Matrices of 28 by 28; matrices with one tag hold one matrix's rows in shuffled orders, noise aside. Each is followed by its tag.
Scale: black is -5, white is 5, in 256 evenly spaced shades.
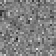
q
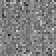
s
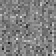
s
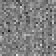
s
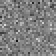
q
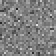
q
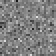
q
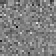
q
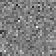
q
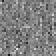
s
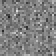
s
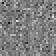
s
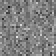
s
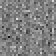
s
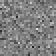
q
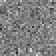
q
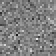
q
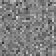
s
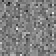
s
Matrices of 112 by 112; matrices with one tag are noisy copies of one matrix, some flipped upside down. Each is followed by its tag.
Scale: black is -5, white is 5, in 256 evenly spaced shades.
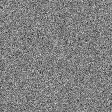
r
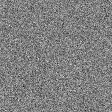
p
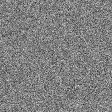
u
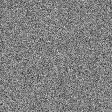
r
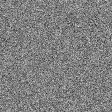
u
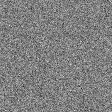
p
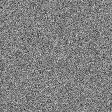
r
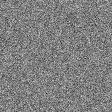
u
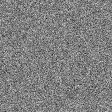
u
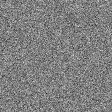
u
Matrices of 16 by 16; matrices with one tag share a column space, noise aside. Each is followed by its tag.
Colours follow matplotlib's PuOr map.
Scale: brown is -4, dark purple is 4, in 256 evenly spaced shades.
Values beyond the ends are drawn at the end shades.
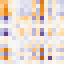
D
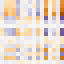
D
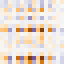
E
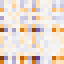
E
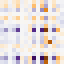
E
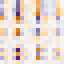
D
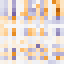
D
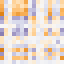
D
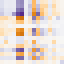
D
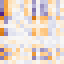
D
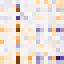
E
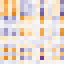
D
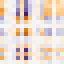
D
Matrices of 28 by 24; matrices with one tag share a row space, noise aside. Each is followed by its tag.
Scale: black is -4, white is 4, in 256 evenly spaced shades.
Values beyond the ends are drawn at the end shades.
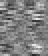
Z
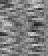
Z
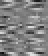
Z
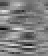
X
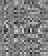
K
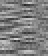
X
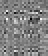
K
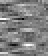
X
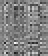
K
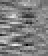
X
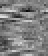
X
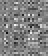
K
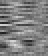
X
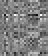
K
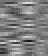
X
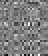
K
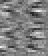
Z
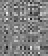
K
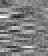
X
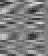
Z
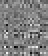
K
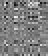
K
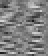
Z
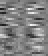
Z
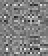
K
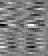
Z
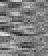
X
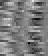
Z
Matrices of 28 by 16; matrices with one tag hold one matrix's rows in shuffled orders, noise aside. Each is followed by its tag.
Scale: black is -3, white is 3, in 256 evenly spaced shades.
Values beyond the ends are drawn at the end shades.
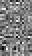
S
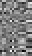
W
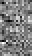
S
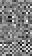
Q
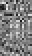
S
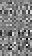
Q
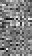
S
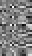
W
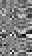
W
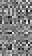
Q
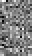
S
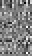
Q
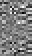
W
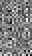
Q
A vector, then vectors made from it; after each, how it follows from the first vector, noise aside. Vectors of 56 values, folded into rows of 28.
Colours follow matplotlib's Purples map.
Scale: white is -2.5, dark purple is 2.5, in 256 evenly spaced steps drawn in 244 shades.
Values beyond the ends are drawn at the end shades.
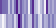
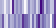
wrapped around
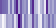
copied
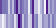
copied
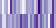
wrapped around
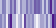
wrapped around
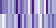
copied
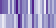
copied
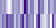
wrapped around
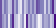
wrapped around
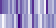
copied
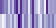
copied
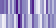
copied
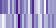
copied
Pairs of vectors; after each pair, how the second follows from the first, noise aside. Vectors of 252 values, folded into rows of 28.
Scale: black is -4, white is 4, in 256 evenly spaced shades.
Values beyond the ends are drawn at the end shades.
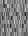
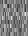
negated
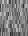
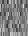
negated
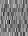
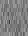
shrunk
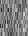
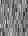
negated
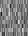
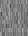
shrunk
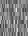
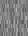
shrunk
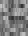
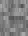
shrunk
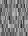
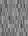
shrunk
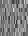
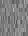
shrunk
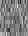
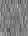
shrunk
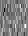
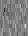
shrunk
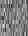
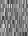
sign-scrambled
